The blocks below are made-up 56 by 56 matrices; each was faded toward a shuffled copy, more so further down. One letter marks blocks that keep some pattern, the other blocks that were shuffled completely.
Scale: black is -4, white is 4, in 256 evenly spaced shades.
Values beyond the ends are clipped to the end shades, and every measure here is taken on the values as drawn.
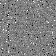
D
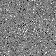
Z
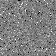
Z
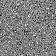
Z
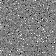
Z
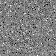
Z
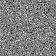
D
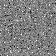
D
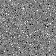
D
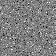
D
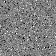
Z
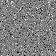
Z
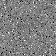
D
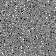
D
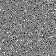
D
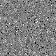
D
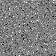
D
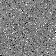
Z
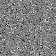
Z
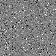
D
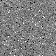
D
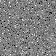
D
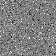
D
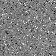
Z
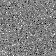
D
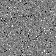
Z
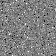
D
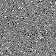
Z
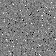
Z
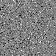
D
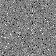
D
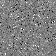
Z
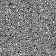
Z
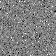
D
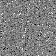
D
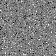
Z
